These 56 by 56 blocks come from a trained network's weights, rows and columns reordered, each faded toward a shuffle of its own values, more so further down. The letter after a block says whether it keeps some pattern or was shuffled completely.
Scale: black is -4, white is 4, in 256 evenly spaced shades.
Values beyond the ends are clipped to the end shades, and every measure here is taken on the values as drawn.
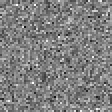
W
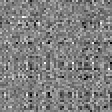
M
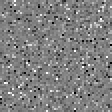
W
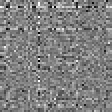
M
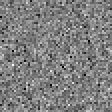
W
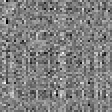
M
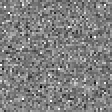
W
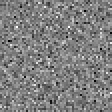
W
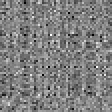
M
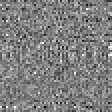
M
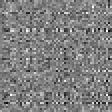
M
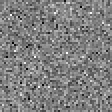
W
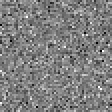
W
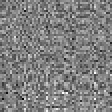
M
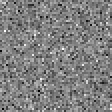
W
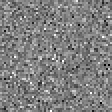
W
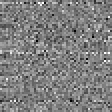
M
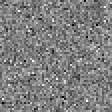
W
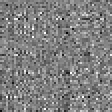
M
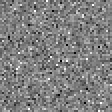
W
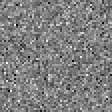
W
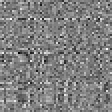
M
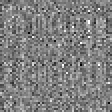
M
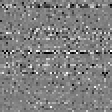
M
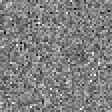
W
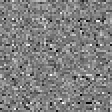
M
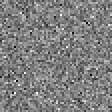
W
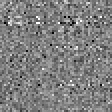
M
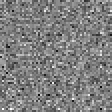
M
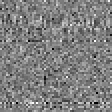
M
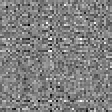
M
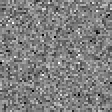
W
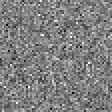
W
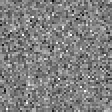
W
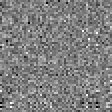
M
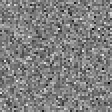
W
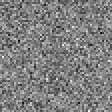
W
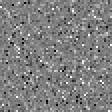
W
